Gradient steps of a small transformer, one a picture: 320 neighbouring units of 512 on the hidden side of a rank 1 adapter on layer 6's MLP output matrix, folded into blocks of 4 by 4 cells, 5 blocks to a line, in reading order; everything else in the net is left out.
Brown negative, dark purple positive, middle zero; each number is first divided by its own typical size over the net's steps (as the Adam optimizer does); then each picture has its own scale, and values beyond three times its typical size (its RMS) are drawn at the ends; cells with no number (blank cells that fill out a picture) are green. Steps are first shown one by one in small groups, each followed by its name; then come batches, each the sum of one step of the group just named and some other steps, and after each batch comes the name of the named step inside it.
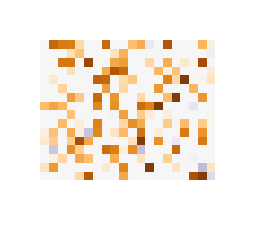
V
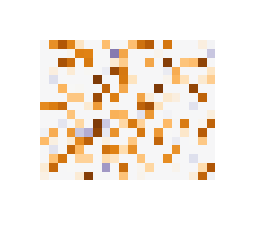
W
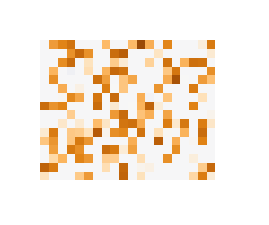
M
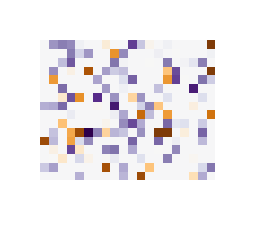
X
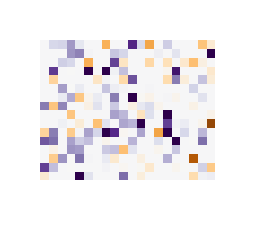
W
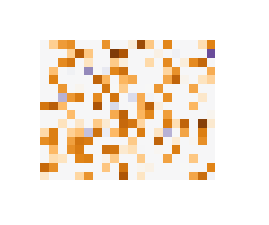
M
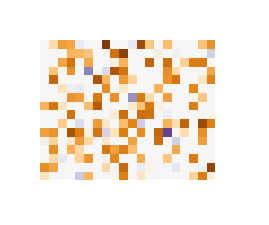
M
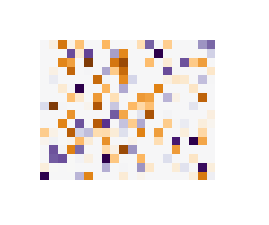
W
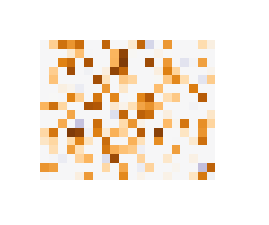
V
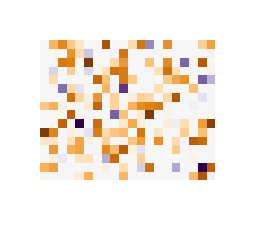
V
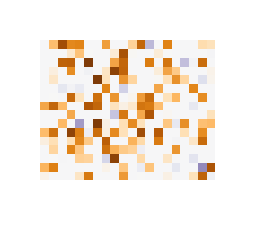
V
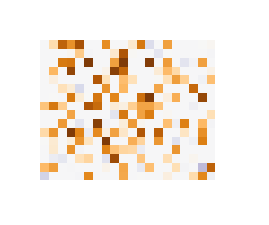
V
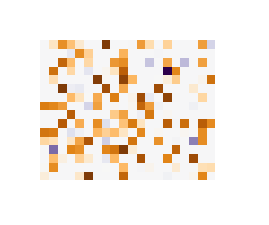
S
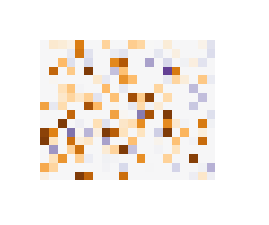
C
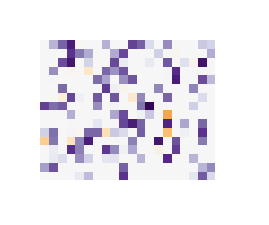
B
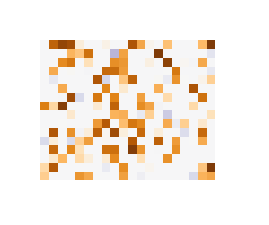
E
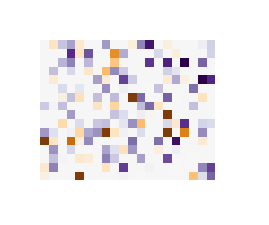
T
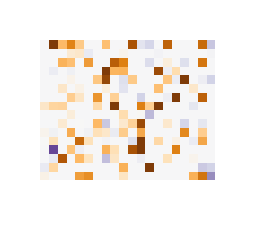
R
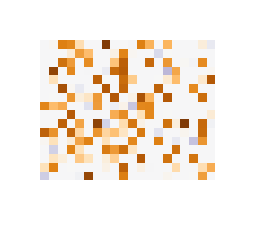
S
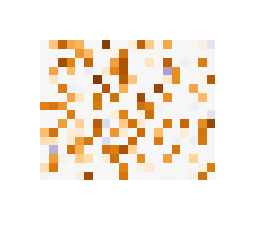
S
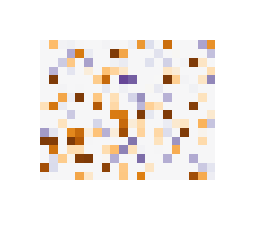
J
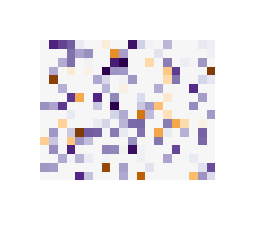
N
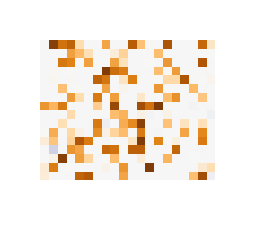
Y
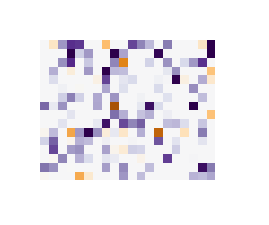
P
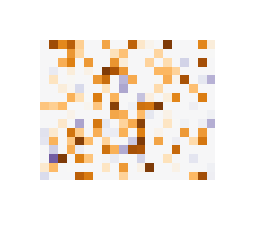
Y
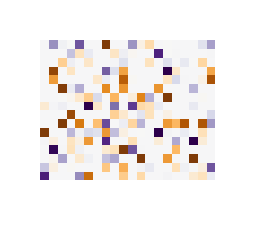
N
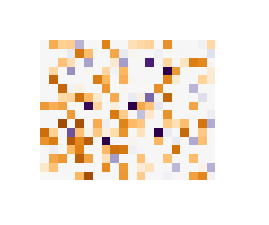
J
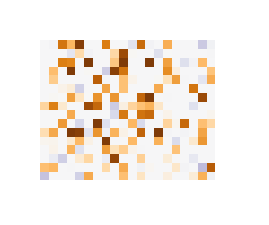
N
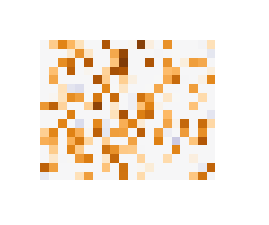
J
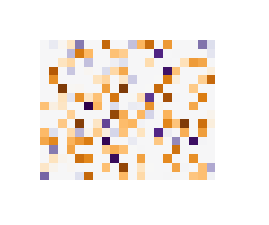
J
